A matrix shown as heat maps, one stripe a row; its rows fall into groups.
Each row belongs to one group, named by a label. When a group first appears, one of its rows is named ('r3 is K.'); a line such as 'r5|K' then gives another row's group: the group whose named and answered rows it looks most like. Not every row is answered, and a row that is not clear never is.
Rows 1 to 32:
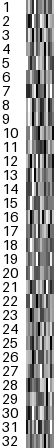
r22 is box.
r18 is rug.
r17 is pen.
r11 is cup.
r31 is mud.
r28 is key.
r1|cup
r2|key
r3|cup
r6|rug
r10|rug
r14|key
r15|rug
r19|mud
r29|box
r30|key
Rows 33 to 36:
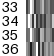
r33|rug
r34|cup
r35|rug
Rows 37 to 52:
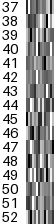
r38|key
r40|mud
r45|mud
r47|rug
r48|key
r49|box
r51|key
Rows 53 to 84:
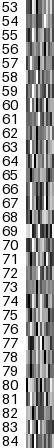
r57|rug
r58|mud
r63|box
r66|box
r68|pen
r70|key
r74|key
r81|box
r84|cup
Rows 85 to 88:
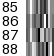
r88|box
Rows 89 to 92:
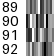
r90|box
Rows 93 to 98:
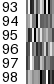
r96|box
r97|rug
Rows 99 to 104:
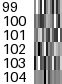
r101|mud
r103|box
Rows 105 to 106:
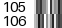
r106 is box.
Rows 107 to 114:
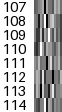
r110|key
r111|rug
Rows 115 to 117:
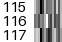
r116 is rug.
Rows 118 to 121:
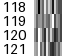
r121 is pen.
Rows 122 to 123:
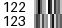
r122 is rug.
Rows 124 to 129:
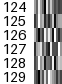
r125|box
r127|mud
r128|box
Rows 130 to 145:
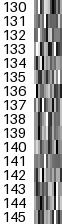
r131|mud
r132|rug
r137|cup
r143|key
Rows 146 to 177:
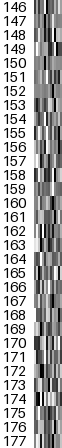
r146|mud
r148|box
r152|cup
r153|key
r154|mud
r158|box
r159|pen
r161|box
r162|cup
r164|key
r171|mud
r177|cup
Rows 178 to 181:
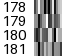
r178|box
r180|key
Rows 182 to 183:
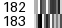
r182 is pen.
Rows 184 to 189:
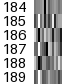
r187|rug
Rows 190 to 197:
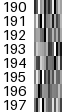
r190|box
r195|cup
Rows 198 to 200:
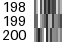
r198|cup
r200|mud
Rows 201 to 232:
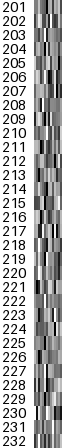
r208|cup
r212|box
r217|cup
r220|rug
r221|key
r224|key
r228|mud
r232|box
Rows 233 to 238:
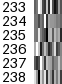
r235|rug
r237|key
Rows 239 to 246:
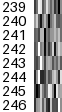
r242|box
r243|key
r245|key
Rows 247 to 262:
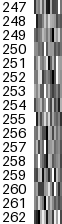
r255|mud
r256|rug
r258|rug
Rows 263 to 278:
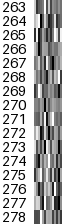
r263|mud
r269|rug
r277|pen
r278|key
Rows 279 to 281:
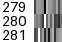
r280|pen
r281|box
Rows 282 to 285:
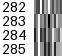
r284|box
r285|box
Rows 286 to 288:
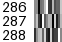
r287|cup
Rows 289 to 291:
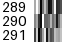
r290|cup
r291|mud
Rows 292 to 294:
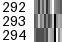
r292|pen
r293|box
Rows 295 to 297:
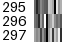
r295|key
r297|rug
